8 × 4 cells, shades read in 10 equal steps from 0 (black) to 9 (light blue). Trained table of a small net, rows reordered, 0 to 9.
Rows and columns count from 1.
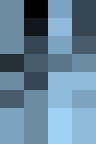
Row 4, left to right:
2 4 5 6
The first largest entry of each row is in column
3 3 3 4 3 3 3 3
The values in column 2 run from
0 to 6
